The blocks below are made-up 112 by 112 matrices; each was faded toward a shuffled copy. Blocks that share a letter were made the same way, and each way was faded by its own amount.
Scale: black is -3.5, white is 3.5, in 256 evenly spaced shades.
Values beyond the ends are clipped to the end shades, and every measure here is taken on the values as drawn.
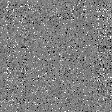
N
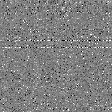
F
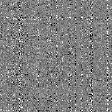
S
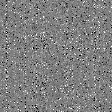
N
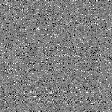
F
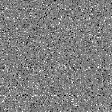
F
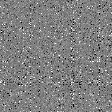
N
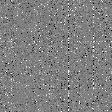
N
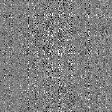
S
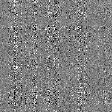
S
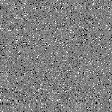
F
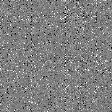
N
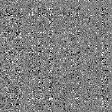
S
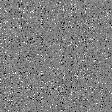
N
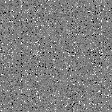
N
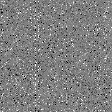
N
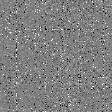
N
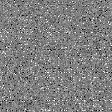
F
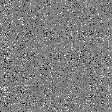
N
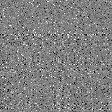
F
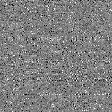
F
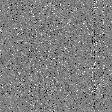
N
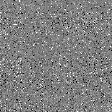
N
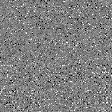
F
